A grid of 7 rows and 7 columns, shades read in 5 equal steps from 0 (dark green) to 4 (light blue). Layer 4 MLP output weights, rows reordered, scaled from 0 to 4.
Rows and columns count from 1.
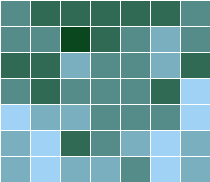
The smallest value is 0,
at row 2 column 3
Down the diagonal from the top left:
2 2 3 2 2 4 3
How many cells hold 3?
12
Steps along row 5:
down same down same same up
